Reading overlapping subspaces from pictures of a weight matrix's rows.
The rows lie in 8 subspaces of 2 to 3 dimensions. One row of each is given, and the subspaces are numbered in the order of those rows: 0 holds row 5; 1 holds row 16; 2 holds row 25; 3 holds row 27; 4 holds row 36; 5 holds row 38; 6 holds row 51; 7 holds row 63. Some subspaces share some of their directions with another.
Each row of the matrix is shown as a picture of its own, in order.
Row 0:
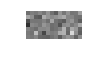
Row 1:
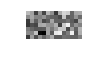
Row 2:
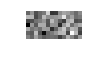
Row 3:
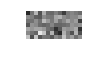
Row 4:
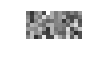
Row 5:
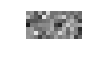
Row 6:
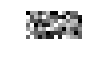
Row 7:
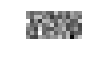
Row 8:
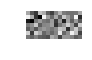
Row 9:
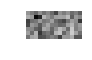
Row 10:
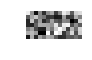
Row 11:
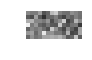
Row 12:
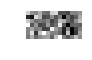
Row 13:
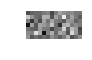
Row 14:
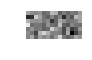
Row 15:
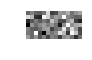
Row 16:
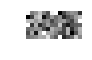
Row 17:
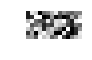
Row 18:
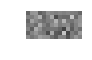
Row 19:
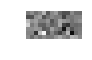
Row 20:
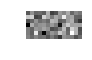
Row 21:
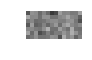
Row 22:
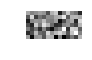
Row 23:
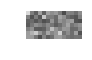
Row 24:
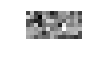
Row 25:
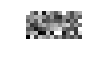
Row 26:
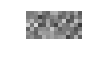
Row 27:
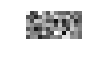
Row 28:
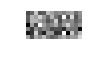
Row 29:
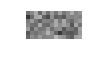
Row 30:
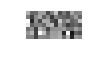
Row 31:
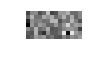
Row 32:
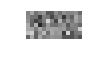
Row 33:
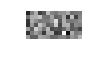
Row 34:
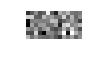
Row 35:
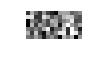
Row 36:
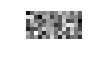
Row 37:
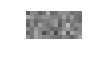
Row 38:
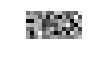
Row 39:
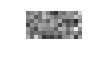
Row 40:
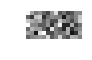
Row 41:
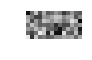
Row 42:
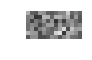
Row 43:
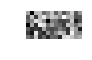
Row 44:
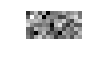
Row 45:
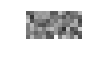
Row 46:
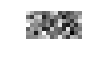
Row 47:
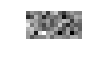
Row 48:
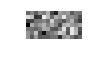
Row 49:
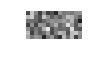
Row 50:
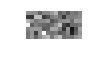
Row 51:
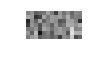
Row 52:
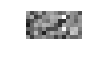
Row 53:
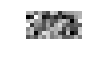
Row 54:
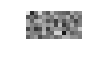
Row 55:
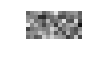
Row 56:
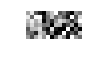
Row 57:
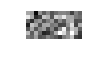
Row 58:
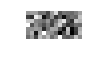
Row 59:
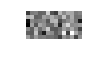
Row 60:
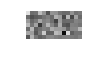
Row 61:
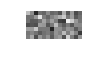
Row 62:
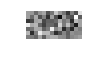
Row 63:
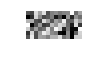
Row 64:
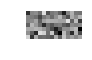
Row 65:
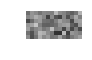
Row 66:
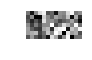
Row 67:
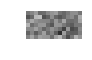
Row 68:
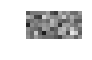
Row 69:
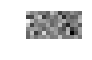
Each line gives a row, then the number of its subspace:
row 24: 3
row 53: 2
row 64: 2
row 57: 7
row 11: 4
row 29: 7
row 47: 2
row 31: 6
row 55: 4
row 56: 7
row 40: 7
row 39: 4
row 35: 1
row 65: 5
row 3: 2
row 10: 2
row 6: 1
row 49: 1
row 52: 1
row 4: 1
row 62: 5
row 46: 7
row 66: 7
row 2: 4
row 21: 1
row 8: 5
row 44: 0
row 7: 6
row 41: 2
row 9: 6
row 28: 3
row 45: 1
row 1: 2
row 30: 6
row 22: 1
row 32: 3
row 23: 0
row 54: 3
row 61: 4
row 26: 4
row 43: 3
